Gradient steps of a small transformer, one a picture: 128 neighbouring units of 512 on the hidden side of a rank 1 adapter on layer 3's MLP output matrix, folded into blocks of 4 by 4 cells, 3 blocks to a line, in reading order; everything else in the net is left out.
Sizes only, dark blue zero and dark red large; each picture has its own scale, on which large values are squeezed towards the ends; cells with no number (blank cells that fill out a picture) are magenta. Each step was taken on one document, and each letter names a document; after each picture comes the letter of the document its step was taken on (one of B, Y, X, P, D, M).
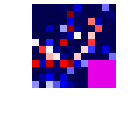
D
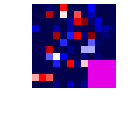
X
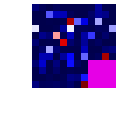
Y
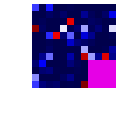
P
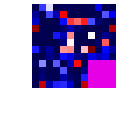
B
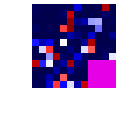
D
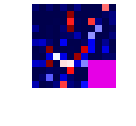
D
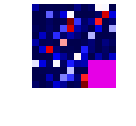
D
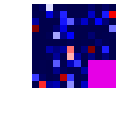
B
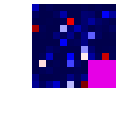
P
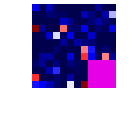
P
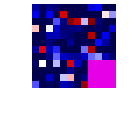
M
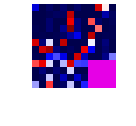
D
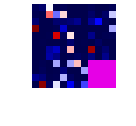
B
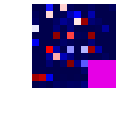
X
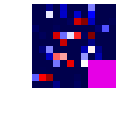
X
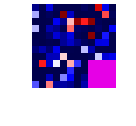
M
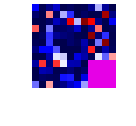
M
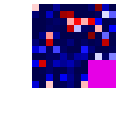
M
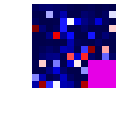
B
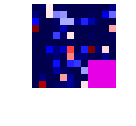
B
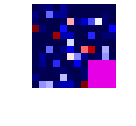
B
